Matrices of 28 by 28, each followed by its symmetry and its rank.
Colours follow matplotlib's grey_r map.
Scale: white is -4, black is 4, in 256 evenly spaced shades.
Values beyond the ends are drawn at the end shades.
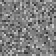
antisymmetric, full rank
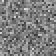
neither, full rank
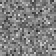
neither, full rank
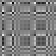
symmetric, rank one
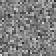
antisymmetric, full rank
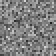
neither, full rank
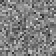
neither, full rank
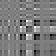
symmetric, rank one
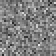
antisymmetric, full rank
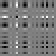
symmetric, rank one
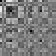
symmetric, rank three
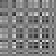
symmetric, rank one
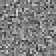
antisymmetric, full rank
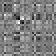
symmetric, rank three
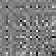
symmetric, rank three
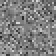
antisymmetric, full rank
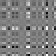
symmetric, rank one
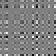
symmetric, rank one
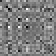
symmetric, rank three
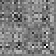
symmetric, rank three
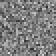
neither, full rank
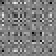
symmetric, rank three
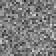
neither, full rank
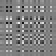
symmetric, rank one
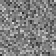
antisymmetric, full rank
